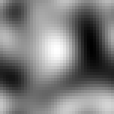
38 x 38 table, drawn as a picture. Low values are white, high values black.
No lone cell stands out from its neighbours. The centre is the ninth with the lowest average. No overall slope runs across the table. The ninth with the highest average is the middle right.
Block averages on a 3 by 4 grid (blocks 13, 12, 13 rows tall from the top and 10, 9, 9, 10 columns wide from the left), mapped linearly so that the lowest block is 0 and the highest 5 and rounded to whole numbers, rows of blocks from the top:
3 1 2 3 | 3 0 2 5 | 3 2 2 2
